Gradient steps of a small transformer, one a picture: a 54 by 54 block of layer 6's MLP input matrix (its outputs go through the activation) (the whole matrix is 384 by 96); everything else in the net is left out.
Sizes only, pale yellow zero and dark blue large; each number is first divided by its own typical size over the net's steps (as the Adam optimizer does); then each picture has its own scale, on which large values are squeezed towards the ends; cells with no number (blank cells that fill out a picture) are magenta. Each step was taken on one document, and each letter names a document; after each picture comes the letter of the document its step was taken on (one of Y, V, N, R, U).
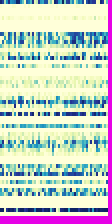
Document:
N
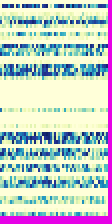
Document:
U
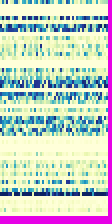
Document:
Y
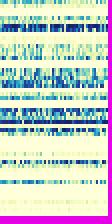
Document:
Y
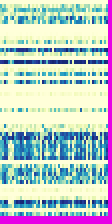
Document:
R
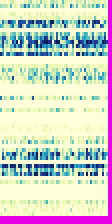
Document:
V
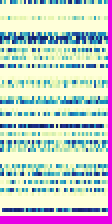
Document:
N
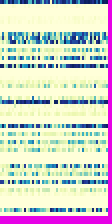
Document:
N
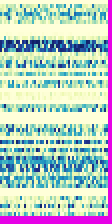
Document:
R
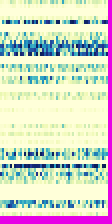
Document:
V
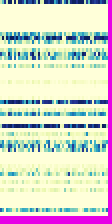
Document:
N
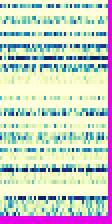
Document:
U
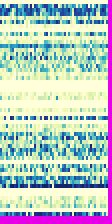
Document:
U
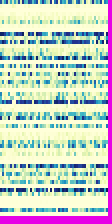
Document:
N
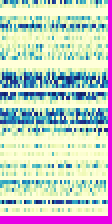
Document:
Y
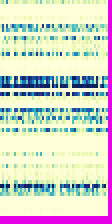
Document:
Y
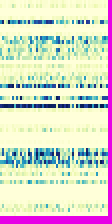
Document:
V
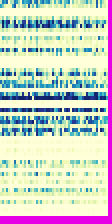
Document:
Y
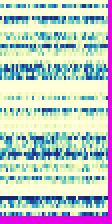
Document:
U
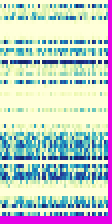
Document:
R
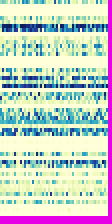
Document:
Y
